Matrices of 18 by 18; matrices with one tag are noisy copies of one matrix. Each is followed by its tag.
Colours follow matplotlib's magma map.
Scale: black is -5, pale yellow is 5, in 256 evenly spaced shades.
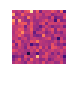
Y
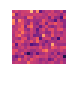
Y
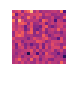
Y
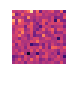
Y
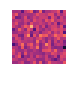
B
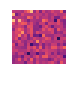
Y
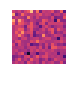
Y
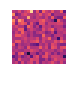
Y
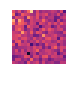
Y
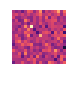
B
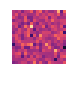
B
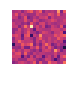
B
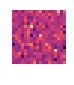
B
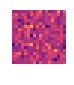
B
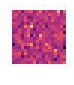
B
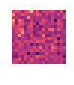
Y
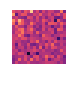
Y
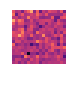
Y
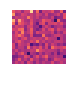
Y
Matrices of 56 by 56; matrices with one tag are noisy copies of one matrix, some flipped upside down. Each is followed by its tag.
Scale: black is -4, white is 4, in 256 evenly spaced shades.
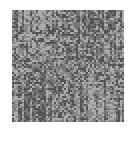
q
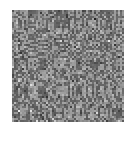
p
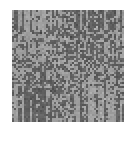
q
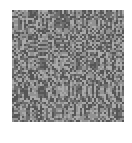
p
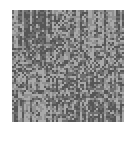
q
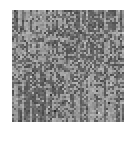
q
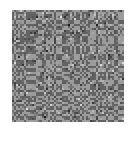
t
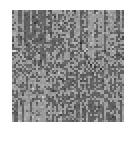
q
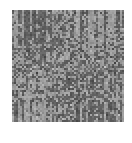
q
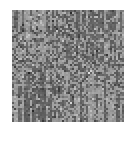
q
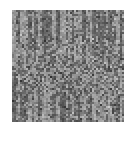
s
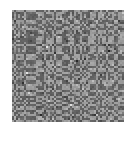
t
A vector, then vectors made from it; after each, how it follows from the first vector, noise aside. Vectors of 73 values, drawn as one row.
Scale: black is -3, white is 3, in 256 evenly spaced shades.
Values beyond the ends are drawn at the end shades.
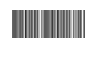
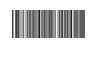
reversed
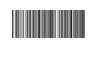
reversed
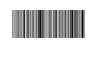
negated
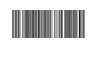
wrapped around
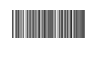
reversed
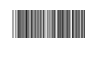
wrapped around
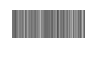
shrunk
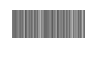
shrunk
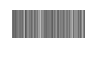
shrunk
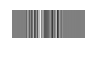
partly zeroed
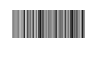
negated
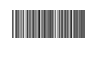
reversed
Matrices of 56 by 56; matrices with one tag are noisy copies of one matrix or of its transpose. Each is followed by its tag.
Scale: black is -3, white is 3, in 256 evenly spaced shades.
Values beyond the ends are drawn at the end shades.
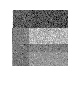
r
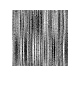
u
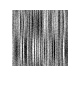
u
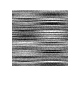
u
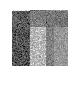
r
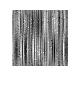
u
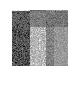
r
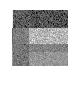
r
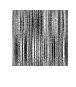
u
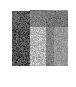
r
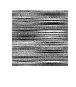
u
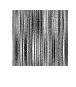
u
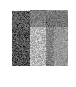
r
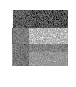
r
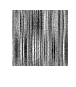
u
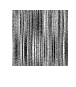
u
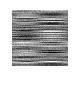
u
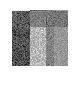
r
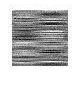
u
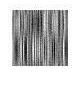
u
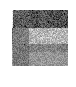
r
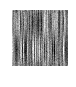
u
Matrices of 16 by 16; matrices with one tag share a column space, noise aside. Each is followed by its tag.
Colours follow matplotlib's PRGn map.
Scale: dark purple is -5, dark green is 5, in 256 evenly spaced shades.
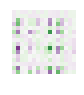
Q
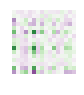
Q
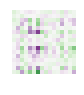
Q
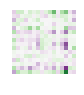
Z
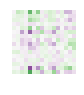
Z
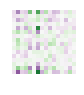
Z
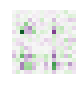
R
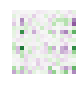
Q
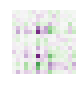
R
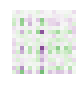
Q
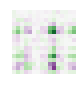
R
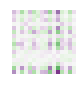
Z
